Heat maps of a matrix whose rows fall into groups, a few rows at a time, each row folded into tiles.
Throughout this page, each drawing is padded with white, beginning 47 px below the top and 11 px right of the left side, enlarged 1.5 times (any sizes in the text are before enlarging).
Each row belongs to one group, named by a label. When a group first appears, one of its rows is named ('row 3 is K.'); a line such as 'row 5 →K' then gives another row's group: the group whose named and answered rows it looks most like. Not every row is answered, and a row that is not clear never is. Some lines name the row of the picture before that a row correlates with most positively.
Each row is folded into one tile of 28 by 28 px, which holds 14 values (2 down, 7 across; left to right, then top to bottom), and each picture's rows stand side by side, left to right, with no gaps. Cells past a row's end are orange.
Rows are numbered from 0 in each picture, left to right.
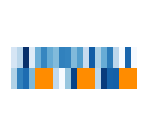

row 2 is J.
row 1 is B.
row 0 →J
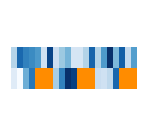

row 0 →B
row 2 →B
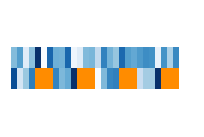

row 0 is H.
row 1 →J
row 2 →B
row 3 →B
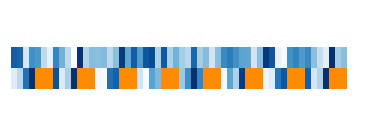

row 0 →B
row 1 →H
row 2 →B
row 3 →B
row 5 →B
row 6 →B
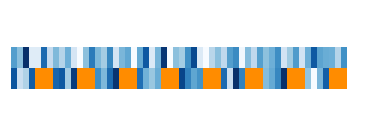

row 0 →J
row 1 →J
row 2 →J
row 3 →H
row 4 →J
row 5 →J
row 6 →J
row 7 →B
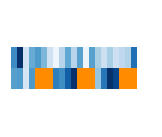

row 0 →H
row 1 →J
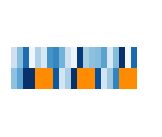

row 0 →J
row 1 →H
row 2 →H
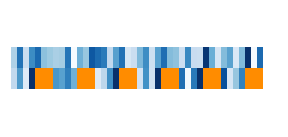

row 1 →J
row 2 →B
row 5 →H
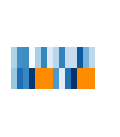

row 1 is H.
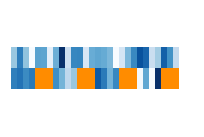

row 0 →J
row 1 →H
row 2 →J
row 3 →B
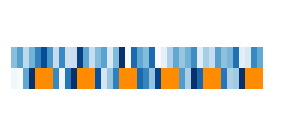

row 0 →B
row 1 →H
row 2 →H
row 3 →J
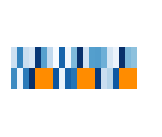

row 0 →H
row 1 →H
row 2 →H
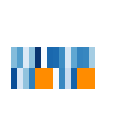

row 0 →H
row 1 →B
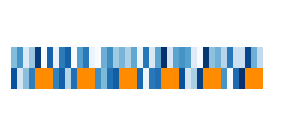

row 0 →H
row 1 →J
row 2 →J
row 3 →H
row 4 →H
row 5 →H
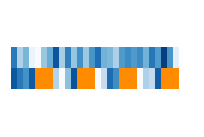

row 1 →B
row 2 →B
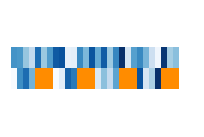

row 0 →B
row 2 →B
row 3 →H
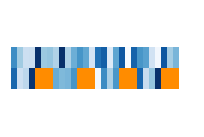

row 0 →H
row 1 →H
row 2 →B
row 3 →H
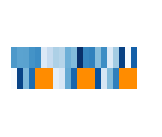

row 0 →B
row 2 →H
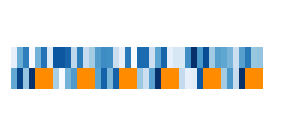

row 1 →B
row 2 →J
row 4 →B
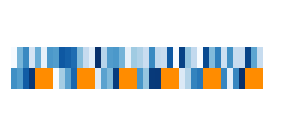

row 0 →J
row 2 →B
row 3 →J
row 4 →B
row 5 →H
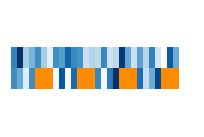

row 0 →H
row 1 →B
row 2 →H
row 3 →J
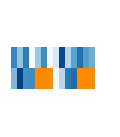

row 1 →B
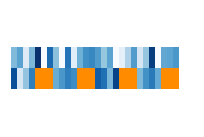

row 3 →J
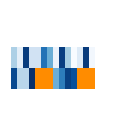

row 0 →J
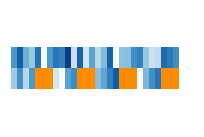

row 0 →B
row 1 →B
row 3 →B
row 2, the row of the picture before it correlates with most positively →0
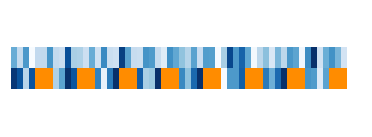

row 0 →J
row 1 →J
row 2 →H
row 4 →J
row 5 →B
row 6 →J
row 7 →H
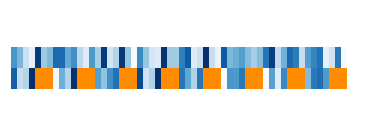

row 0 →H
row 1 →B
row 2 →H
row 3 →H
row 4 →H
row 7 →J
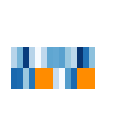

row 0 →J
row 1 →B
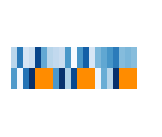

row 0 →H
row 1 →J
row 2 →B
